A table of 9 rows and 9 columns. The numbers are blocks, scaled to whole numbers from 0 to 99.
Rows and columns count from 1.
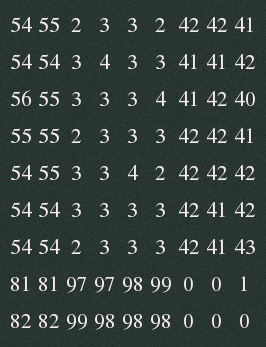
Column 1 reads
54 54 56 55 54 54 54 81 82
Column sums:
544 545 214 217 218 217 292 291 292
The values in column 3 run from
2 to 99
